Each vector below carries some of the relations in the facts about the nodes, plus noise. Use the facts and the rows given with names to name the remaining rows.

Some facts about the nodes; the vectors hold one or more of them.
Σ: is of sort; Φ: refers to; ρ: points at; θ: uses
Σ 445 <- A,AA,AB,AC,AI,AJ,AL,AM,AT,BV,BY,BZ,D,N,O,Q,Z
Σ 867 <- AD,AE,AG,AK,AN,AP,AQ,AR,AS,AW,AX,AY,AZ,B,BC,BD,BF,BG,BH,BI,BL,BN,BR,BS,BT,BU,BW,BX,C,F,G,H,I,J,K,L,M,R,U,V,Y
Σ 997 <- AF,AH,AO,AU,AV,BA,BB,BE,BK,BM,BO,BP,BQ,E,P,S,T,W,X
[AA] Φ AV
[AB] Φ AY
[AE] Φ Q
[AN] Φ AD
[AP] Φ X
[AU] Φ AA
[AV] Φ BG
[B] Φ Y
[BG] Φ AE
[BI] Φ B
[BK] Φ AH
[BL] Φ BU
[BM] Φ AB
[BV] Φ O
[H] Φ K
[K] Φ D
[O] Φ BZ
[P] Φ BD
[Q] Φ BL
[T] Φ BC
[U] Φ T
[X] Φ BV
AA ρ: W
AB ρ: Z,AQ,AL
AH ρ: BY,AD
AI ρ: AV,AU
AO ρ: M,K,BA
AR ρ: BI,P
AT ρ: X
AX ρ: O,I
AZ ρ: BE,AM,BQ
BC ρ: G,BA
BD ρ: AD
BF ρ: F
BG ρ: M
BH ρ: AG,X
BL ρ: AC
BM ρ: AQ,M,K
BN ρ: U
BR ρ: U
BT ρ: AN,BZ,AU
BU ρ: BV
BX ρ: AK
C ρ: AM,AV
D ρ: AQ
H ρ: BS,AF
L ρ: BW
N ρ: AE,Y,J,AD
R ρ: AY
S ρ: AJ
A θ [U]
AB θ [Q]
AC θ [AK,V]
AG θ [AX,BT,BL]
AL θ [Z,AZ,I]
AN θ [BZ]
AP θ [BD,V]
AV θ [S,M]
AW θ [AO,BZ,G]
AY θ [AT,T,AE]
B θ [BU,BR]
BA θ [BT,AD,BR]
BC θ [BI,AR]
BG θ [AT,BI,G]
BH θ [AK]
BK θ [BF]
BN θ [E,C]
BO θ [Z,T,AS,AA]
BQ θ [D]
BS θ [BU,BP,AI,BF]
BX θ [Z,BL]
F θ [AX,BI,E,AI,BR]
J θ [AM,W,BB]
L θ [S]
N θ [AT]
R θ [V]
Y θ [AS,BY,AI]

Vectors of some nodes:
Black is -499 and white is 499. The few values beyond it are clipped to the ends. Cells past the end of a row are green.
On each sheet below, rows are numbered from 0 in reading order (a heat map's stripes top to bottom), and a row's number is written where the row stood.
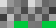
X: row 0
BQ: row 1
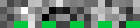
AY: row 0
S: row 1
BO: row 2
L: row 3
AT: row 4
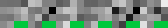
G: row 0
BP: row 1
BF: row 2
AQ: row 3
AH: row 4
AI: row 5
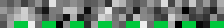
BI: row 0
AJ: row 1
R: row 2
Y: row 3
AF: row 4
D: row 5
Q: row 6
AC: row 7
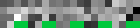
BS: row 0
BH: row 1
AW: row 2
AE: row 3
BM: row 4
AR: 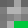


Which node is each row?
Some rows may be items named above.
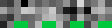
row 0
AK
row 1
AN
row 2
O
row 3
BD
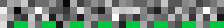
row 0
AA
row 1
BU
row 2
BX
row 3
A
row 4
BG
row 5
A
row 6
BL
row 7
BU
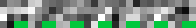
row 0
BG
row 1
AV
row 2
AX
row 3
AG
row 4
BW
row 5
F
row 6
BZ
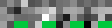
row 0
A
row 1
BS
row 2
V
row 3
AP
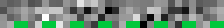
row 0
I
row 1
B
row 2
AI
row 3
AH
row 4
U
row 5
R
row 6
BY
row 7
I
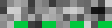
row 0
BR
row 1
AE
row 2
BC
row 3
O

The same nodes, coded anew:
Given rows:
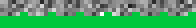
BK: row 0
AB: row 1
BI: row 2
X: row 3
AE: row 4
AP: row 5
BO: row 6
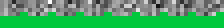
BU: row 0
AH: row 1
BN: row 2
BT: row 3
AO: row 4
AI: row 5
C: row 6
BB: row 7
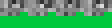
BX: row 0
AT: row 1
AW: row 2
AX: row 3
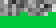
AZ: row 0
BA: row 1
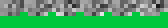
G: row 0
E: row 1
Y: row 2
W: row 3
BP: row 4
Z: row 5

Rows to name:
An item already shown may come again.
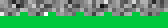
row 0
AC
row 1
X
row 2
BL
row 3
AU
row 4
S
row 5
AP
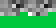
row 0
AA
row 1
BY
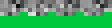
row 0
BZ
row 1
BD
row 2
AY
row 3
A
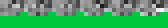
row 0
BC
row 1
AY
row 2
G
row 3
A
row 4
R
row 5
N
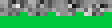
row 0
BH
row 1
AP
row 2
Q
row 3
AE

